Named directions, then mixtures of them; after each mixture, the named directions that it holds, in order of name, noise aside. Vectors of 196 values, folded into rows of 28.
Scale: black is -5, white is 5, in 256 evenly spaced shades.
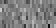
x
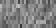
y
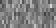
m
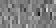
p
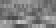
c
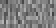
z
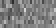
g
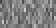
m, p, z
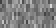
m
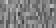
m, z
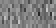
p, z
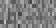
g, z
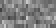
c, m, x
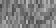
y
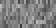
y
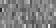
x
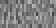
z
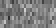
g
